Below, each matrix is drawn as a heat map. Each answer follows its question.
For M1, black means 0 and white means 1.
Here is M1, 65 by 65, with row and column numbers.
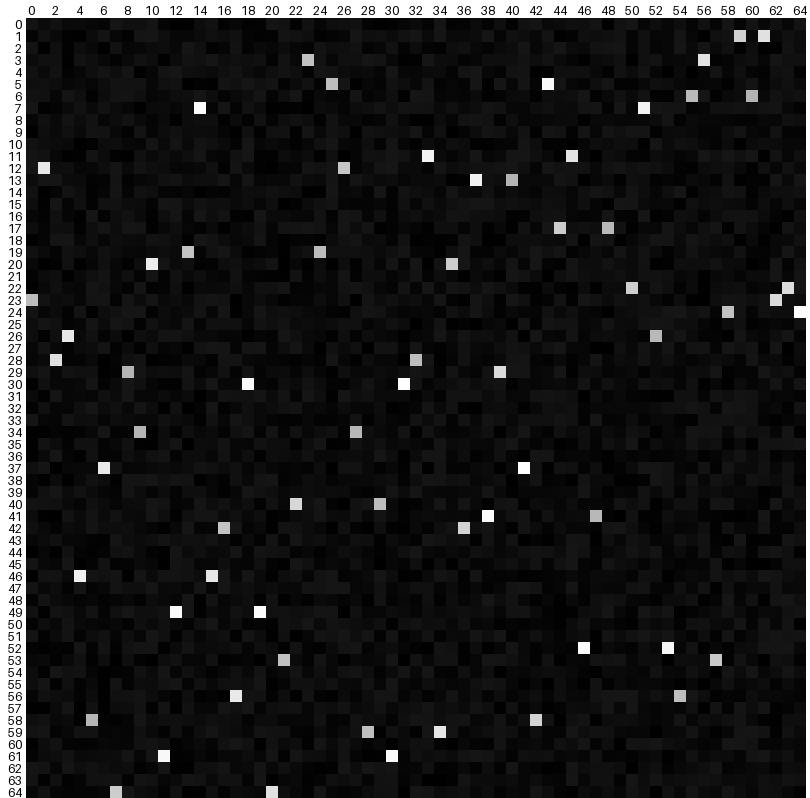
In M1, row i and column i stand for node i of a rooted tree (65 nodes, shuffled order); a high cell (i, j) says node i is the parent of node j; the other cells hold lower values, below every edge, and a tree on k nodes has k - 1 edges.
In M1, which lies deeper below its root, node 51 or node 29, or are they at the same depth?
node 51
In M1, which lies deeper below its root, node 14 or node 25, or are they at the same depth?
the same depth
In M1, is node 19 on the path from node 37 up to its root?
yes
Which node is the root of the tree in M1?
49
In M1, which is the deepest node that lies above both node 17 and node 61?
12
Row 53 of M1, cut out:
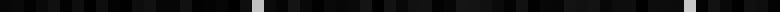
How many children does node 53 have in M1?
2
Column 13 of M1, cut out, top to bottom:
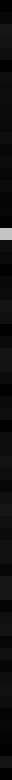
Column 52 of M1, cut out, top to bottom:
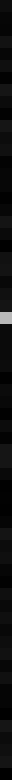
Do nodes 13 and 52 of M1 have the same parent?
no
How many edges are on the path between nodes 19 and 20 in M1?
3
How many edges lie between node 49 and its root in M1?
0
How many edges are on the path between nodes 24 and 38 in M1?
5
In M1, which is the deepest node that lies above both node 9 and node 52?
12
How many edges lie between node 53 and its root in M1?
4
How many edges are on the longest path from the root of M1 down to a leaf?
6
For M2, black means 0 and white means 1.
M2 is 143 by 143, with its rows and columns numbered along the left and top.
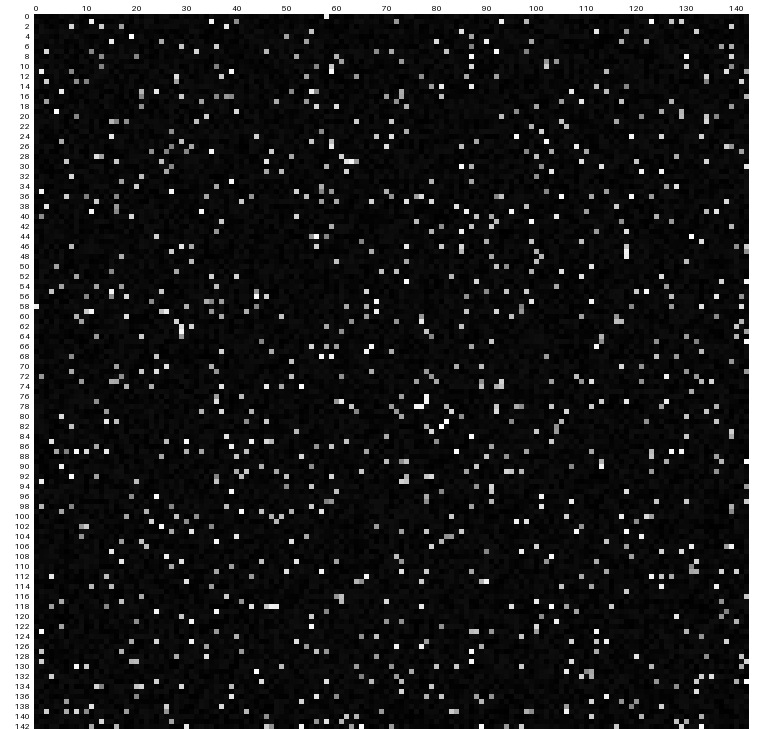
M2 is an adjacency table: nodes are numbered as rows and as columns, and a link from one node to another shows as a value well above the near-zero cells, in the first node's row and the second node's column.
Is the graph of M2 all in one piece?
yes
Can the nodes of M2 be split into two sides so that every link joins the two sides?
yes
